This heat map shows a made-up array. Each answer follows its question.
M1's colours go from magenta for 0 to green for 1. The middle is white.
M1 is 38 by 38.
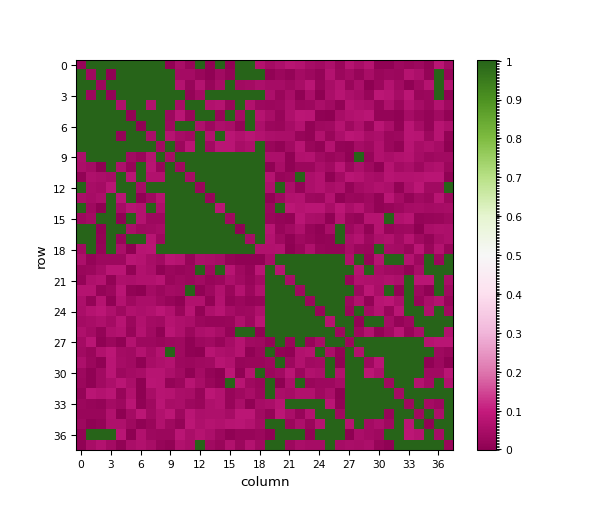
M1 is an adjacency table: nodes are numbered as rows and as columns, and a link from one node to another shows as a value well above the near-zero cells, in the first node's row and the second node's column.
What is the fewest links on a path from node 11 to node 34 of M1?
3
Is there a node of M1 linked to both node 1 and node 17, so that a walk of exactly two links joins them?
yes
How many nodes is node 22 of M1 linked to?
12
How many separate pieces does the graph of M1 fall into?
1
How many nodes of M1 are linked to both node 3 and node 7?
6
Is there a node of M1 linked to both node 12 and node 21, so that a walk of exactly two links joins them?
yes
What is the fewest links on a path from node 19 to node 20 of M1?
1
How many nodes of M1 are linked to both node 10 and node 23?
0
